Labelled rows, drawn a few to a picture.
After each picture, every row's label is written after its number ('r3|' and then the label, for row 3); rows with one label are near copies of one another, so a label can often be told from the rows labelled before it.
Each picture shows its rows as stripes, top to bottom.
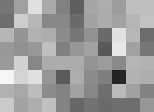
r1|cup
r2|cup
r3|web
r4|web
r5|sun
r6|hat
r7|web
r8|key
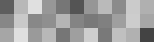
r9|cup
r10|sun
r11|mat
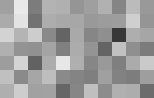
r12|sun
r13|sun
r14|hat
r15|web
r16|sun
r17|key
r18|mat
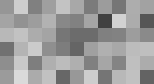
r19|sun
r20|web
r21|key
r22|cup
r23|sun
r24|mat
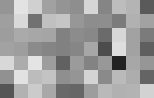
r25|mat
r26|sun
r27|web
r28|web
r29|hat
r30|mat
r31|cup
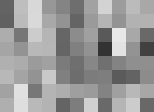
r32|cup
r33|cup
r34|web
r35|web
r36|key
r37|key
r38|sun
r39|mat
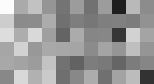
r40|hat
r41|key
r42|hat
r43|sun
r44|key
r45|mat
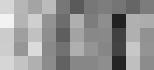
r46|key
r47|hat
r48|hat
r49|hat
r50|hat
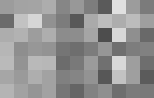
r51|web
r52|cup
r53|web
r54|key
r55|web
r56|web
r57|key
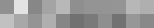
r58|sun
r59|key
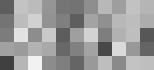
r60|cup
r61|cup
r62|mat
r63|web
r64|cup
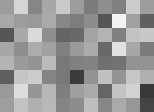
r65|sun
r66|web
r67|cup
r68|web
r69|key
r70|cup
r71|mat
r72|mat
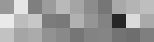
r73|sun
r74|hat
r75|key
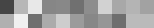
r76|cup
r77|sun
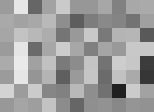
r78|sun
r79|key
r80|mat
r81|sun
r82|mat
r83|mat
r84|hat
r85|key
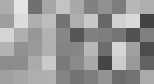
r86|sun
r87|mat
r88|key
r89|web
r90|web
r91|key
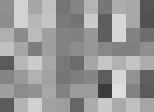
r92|mat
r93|mat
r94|web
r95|key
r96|cup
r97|web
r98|web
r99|cup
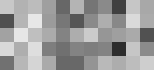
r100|hat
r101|cup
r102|mat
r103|hat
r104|cup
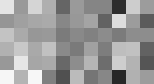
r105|hat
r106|web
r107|key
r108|mat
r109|mat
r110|hat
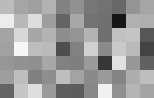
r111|key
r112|hat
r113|mat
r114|mat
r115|web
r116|sun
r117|cup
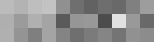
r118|key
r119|web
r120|key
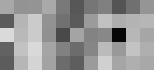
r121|key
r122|cup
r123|hat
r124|cup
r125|cup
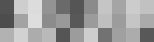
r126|cup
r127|cup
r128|mat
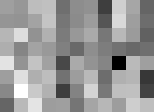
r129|web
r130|web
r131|mat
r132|key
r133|hat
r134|mat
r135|mat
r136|cup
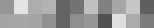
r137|mat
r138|web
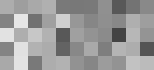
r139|key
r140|sun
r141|hat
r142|mat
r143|sun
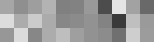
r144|web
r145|hat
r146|sun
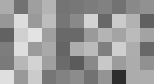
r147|key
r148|mat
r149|cup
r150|mat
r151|cup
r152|hat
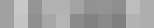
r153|sun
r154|sun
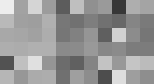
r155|hat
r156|key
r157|web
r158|key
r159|cup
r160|web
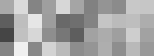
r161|sun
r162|cup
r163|cup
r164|sun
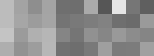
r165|web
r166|key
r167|key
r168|key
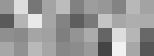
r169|sun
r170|cup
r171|web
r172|web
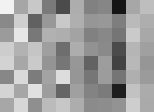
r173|hat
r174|sun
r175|sun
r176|hat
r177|hat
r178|sun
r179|hat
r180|sun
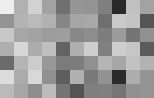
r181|hat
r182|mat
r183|key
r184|mat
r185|cup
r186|hat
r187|key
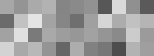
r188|web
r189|cup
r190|sun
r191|hat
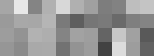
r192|sun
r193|key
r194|web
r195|web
